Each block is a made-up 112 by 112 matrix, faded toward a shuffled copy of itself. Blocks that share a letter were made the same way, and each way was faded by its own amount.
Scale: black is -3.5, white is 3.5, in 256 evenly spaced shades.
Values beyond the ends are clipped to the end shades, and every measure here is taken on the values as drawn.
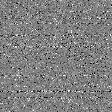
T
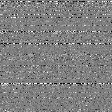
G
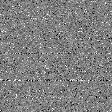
T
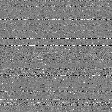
G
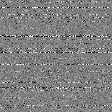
G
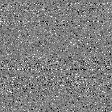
T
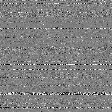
G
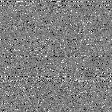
T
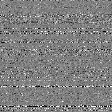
G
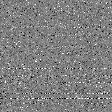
T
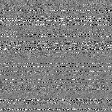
G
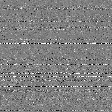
G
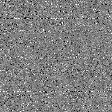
T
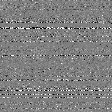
G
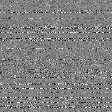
G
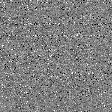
T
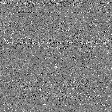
T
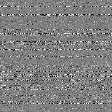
G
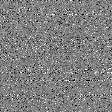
T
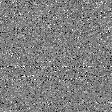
T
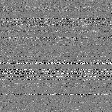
G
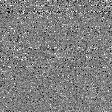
T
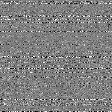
G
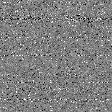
T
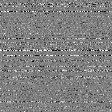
G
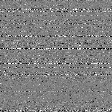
G
